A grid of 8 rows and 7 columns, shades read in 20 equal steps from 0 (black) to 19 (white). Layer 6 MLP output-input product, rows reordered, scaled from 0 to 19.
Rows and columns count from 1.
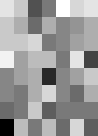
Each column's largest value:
18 15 16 16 19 17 17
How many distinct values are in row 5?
5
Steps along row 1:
down down up up down up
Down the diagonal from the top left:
17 13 16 14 10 8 9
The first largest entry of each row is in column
5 1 3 1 7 4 3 6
